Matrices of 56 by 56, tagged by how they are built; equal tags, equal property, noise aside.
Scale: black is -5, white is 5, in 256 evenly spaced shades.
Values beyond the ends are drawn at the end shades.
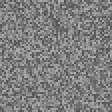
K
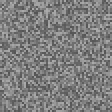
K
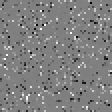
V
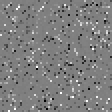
V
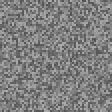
K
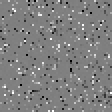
V
